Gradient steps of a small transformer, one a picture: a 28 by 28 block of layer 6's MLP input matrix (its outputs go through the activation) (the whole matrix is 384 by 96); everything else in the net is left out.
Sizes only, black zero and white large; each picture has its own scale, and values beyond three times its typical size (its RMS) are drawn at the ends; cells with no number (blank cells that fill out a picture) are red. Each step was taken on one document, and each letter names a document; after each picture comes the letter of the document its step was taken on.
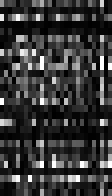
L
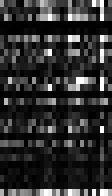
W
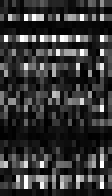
L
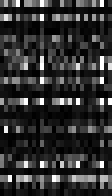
L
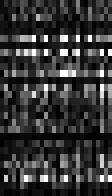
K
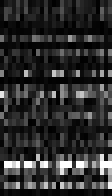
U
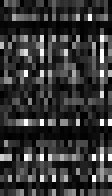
L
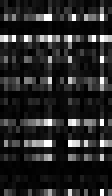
W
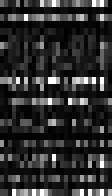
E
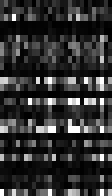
W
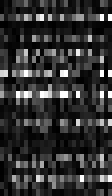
K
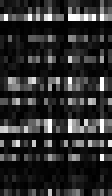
W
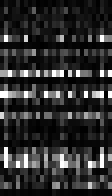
U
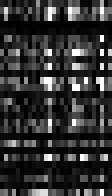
W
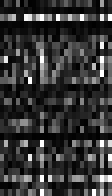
E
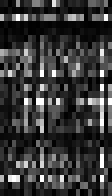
L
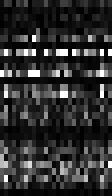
U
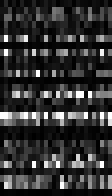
U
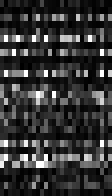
U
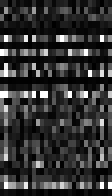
U
